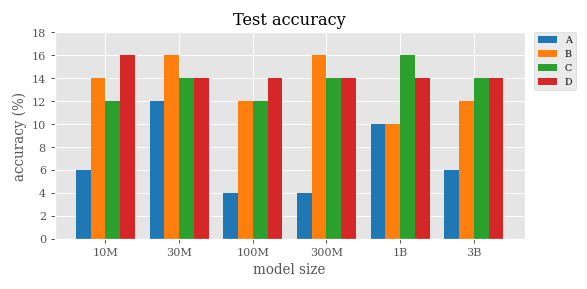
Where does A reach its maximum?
30M
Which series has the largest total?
D
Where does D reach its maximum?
10M
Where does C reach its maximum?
1B
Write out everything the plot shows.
Title: Test accuracy
x-axis: model size, ticks 10M 30M 100M 300M 1B 3B
y-axis: accuracy (%), ticks 0 2 4 6 8 10 12 14 16 18
Legend: A, B, C, D
Values:
A: 6 12 4 4 10 6
B: 14 16 12 16 10 12
C: 12 14 12 14 16 14
D: 16 14 14 14 14 14
